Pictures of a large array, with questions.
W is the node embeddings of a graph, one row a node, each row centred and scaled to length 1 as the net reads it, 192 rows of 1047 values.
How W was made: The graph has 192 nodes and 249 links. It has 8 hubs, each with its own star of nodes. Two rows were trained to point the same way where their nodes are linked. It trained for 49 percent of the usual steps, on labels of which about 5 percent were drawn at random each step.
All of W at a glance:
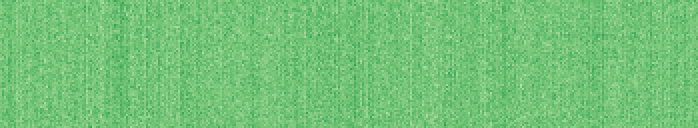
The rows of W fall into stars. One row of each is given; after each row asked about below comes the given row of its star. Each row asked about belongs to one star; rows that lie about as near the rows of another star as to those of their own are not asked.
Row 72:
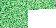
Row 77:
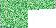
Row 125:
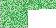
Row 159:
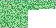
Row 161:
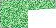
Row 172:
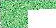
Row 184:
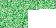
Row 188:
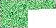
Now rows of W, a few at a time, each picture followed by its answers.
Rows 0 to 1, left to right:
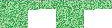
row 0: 172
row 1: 184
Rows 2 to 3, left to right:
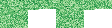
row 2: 125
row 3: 125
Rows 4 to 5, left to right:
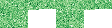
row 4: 77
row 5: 125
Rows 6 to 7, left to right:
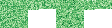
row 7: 188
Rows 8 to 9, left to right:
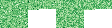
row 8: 172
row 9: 161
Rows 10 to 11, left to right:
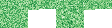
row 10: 188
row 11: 77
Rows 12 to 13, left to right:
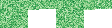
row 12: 77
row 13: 72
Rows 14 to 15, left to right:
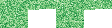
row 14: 77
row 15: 77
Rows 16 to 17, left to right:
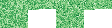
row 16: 188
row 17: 77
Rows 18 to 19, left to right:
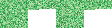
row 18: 77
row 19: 159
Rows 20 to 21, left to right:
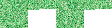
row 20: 172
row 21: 172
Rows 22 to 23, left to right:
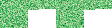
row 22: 188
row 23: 172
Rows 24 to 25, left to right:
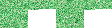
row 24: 188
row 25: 161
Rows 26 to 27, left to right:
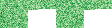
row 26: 188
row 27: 188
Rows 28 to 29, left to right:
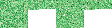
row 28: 184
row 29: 125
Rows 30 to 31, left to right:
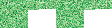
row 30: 72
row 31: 172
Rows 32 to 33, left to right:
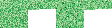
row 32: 161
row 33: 72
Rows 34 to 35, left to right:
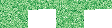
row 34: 188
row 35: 161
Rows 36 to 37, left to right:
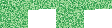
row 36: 184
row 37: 161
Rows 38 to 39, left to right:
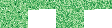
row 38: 159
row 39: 188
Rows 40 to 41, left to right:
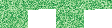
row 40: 125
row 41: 184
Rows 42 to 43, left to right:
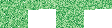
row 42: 184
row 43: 77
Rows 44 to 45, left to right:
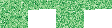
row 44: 159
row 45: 72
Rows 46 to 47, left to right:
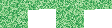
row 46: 72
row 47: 188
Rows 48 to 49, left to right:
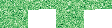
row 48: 184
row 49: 188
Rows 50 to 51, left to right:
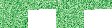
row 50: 172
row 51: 159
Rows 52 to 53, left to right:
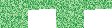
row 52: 159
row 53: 159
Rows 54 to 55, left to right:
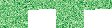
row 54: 77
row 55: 77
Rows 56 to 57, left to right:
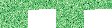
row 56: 159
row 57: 125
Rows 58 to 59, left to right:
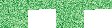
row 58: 77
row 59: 77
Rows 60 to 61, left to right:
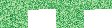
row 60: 125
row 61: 188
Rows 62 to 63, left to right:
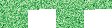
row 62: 188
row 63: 161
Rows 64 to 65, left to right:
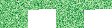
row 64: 188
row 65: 161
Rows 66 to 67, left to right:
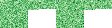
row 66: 161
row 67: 172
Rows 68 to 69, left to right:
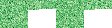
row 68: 72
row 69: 184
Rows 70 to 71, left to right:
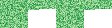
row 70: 77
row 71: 188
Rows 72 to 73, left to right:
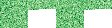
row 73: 161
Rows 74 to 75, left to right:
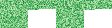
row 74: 159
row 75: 184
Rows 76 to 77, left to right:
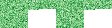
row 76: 188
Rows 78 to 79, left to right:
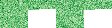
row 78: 159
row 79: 72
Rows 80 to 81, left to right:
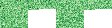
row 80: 159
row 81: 161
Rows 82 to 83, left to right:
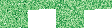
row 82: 72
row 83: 184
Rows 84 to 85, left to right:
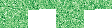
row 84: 159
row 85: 188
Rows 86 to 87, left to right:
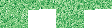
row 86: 159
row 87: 159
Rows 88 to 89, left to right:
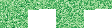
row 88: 77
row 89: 184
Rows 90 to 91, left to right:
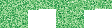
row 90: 184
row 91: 184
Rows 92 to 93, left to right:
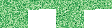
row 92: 184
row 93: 172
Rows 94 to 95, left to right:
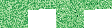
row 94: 172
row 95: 159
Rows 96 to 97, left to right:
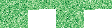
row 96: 72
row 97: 72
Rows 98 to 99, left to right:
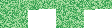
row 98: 72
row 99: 77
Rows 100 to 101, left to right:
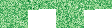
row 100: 125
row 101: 159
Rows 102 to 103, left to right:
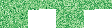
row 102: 184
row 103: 125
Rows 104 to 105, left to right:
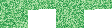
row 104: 125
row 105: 184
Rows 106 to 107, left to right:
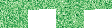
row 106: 161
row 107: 72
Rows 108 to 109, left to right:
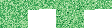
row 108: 77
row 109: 188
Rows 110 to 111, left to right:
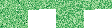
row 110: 77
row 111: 72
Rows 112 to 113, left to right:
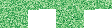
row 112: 161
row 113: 188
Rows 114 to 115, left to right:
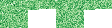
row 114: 72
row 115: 172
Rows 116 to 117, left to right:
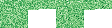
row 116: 184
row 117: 184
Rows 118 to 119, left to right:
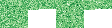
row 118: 125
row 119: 72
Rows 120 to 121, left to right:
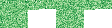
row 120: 72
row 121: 77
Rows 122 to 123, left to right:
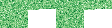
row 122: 172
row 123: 184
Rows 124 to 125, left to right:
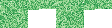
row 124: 72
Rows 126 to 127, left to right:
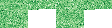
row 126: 188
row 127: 125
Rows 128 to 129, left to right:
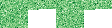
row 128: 172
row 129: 172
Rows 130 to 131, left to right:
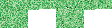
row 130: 184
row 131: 184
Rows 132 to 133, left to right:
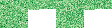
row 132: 77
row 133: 125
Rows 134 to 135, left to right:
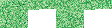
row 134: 77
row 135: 184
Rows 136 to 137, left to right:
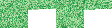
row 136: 161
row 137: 172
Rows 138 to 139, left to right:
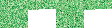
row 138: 188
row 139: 161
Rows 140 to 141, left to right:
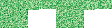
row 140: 184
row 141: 184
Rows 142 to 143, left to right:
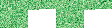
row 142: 188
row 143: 161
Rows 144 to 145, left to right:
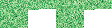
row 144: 184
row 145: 188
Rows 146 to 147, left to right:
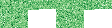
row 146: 159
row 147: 188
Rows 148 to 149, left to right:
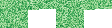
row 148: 161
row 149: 184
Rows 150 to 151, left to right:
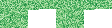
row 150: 125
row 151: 172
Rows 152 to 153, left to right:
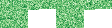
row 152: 72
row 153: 188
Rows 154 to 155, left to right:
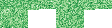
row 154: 184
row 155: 172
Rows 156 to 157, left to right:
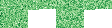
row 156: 188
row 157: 77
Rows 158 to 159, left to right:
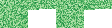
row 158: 172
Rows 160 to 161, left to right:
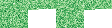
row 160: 161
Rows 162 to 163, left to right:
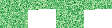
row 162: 77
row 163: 172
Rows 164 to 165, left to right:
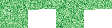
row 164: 184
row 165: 77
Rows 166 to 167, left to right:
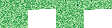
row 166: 159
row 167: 72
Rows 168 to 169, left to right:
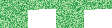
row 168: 72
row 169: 172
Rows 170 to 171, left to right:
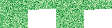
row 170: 72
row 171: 188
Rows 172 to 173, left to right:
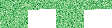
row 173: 188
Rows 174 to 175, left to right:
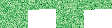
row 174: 72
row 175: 125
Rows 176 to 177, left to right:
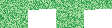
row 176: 72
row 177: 159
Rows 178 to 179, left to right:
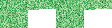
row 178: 72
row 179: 184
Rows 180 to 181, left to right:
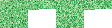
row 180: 161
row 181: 159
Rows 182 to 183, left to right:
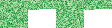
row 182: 161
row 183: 125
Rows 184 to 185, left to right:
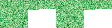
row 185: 159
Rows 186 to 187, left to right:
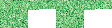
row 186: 161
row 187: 184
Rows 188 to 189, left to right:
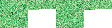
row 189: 72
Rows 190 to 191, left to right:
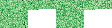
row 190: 125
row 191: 77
